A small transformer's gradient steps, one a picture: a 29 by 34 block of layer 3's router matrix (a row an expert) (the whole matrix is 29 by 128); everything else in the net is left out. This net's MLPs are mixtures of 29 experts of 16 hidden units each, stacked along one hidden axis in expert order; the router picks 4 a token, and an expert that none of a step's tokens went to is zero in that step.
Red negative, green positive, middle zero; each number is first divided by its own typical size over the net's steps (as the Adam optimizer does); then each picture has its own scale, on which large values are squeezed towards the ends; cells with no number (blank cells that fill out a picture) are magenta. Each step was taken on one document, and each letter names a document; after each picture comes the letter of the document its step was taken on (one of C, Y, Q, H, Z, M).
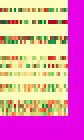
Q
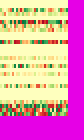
Q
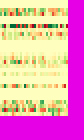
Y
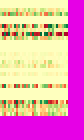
Y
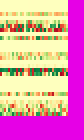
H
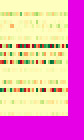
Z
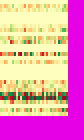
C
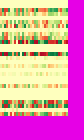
Q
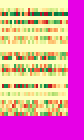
Q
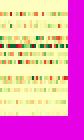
Z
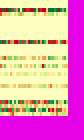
Q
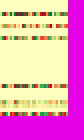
Y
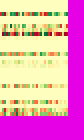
Y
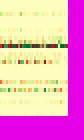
Z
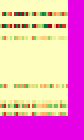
Y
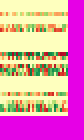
H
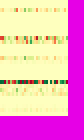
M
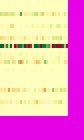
Z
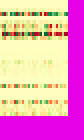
Y
